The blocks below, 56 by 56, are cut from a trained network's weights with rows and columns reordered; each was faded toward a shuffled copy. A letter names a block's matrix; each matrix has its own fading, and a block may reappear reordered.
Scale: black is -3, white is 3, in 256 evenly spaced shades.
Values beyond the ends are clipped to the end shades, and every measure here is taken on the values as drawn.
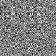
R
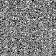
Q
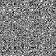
R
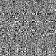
R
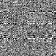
R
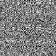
R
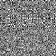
R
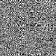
R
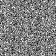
Q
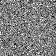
Q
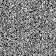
Q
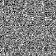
R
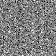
Q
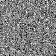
Q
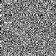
R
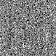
Q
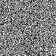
Q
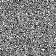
Q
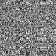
R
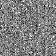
Q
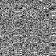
R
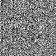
Q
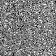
Q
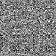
R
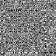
R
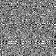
R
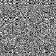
R
